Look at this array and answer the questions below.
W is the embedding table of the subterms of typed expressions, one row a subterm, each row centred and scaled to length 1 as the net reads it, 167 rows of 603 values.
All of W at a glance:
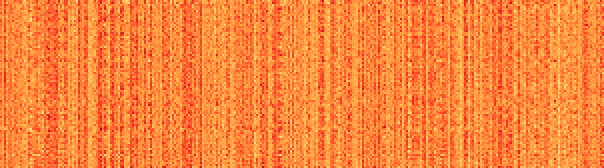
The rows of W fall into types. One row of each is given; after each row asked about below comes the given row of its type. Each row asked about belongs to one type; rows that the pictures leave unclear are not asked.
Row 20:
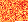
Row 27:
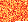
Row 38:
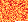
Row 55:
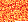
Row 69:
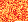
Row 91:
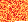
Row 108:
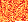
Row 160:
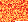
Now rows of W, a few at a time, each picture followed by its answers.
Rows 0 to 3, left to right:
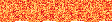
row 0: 27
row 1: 69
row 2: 69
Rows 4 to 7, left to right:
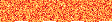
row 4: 20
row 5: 91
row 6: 38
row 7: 38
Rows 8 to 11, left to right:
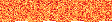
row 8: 38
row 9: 108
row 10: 108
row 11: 27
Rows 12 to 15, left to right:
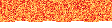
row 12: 108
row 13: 91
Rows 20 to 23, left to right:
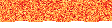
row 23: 20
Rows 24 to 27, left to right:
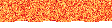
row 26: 38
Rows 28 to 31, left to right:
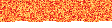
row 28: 108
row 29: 27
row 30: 27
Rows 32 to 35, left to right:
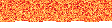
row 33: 160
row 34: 160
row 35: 27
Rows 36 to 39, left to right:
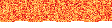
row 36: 69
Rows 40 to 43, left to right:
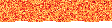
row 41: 55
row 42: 55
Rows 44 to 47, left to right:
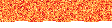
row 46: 55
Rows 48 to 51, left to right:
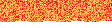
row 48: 27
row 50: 108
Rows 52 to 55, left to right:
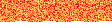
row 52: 108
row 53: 55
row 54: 38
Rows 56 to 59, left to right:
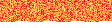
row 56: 27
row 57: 69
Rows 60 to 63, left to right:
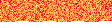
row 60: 38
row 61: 91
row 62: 38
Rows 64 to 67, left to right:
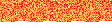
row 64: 20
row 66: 160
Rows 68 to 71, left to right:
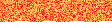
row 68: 55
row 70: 55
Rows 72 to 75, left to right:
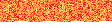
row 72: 91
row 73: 20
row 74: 69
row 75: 108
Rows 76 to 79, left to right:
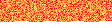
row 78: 20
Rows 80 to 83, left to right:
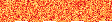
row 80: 55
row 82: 20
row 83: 108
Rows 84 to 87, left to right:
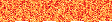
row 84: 108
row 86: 69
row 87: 108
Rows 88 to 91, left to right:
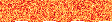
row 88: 160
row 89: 38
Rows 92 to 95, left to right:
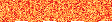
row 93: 108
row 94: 160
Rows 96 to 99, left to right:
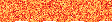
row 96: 27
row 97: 20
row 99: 27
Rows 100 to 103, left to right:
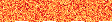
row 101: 91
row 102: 55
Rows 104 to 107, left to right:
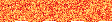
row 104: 55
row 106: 160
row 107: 69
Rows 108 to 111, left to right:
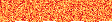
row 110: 20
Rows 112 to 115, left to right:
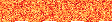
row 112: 20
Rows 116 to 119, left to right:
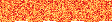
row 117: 108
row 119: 27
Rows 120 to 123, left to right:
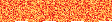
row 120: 38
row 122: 38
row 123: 55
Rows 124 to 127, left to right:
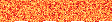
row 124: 91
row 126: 27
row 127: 160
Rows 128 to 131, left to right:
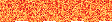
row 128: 160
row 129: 27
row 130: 108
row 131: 108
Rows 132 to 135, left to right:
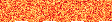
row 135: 38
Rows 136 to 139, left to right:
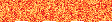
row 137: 69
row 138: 69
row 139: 55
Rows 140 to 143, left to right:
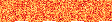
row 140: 20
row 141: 91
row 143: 38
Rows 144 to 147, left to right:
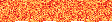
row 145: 20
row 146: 27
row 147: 20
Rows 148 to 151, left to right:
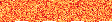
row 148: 160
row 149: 91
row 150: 20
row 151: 38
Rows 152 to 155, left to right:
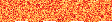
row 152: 38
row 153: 160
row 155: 55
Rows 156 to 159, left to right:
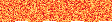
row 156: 38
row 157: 69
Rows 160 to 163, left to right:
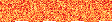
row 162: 108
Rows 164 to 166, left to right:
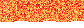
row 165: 160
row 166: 38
